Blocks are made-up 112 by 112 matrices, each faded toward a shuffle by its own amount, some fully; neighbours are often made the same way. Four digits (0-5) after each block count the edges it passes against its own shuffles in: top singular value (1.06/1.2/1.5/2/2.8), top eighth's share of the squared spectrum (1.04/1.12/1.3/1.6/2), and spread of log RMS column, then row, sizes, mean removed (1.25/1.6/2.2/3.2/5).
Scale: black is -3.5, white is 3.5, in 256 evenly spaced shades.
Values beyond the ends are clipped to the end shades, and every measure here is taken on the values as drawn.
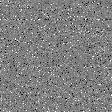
3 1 0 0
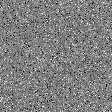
0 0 0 0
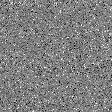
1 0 0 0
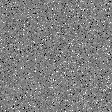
0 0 0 0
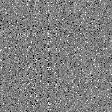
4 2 2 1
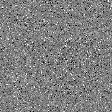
3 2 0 0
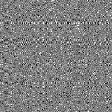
5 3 2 3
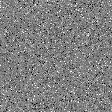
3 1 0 0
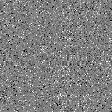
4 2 0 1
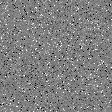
2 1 0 0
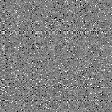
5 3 2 2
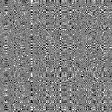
5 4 3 3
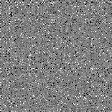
4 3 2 2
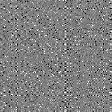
5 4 2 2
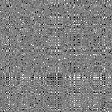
5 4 3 3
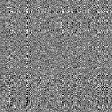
5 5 4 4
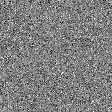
2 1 0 0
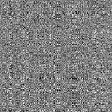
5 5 3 3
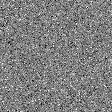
0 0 0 0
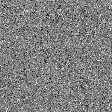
1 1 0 0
